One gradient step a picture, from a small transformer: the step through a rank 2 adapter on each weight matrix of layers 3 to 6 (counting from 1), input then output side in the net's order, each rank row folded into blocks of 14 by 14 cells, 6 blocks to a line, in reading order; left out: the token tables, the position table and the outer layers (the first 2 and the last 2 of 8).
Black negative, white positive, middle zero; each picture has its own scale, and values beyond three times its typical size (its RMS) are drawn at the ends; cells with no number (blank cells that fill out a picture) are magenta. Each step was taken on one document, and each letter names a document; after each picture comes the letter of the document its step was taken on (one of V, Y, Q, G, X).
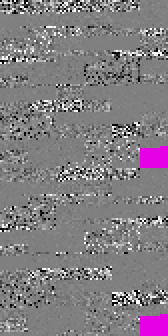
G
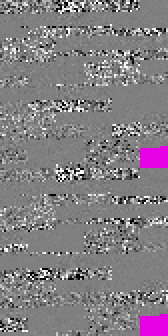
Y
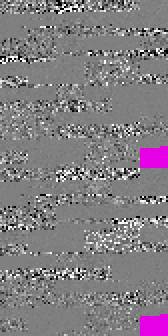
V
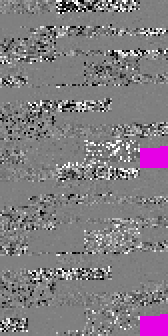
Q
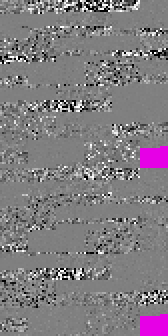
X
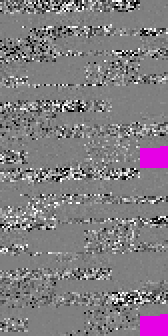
V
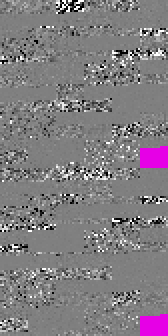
G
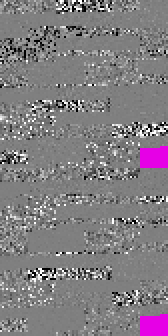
Q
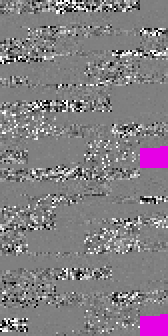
X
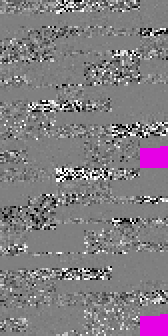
G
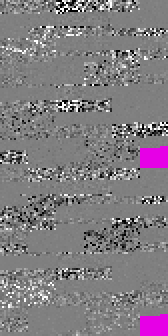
Y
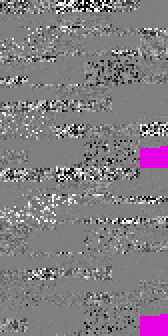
X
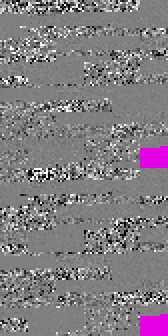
Q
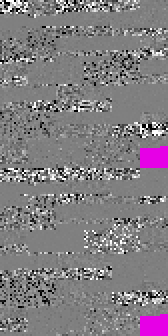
G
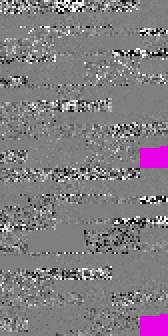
Y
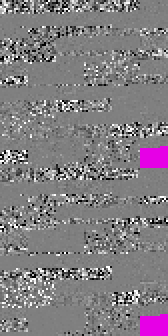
Q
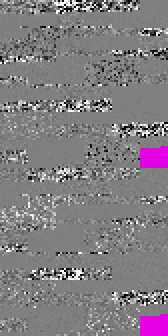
X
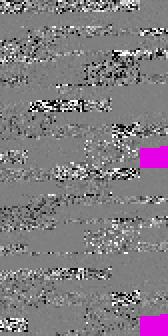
G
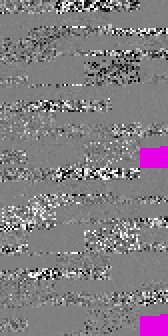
V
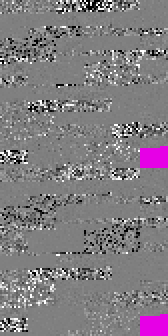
Q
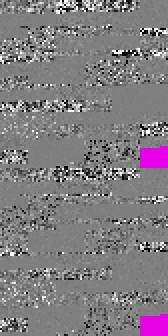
X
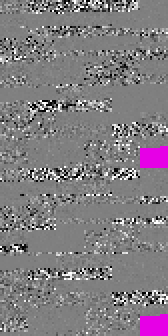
Y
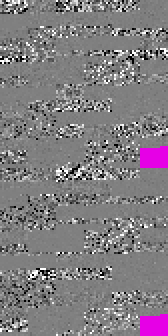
G
